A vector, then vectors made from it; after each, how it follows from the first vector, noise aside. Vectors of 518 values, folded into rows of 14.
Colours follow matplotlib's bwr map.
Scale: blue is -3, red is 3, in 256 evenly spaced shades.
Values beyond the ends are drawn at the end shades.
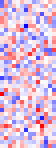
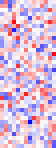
reversed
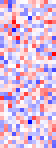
reversed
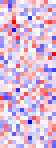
reversed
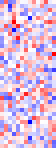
reversed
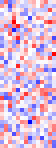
reversed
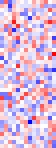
reversed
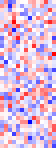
reversed
